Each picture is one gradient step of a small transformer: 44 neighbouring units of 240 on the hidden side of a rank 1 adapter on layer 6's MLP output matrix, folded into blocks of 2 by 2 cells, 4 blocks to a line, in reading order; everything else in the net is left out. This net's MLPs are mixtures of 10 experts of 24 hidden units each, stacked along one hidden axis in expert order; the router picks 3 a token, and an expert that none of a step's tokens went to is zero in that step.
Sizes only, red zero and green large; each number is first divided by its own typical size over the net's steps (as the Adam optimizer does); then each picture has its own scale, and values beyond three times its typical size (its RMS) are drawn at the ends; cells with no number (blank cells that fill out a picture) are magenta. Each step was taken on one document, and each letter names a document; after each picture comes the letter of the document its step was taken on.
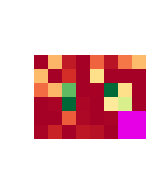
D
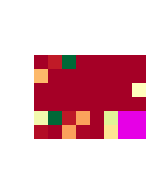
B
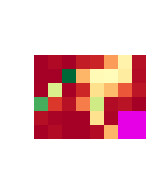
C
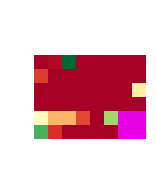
B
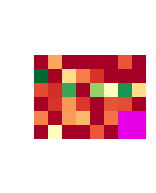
D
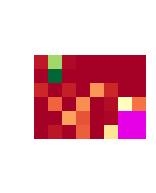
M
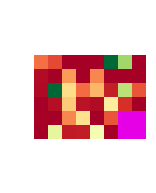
D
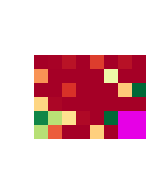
B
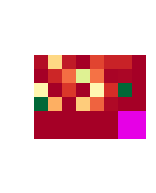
M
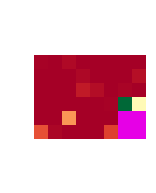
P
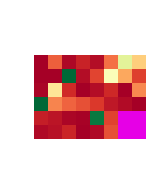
C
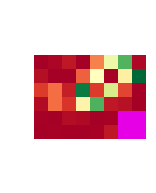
D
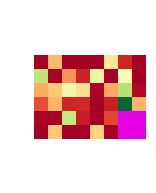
D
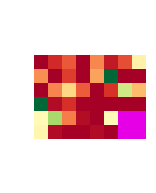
B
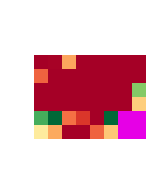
B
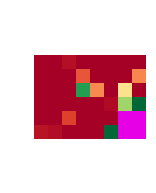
P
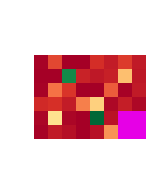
C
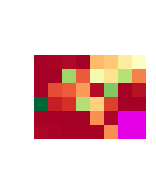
C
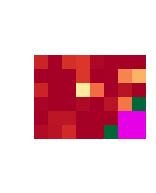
P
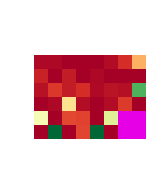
D
